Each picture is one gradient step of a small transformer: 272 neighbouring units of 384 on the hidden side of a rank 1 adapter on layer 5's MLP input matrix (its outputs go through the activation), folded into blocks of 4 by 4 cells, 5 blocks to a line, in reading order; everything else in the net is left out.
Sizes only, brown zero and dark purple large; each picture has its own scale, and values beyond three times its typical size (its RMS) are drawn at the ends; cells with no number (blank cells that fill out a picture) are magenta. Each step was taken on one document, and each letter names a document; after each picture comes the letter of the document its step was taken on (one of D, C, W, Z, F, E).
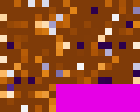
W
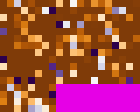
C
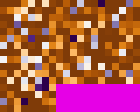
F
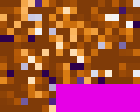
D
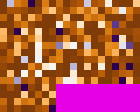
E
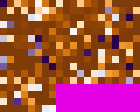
E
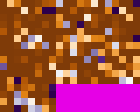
C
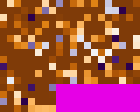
C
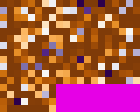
F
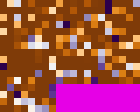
C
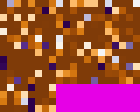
C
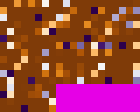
W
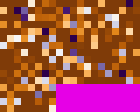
F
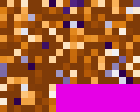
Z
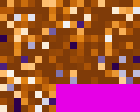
Z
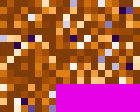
E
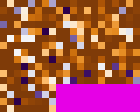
F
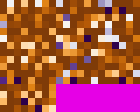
E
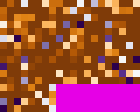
Z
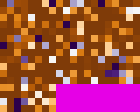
Z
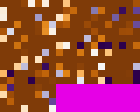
W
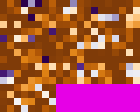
D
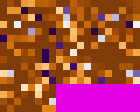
D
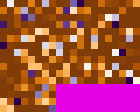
F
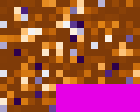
F
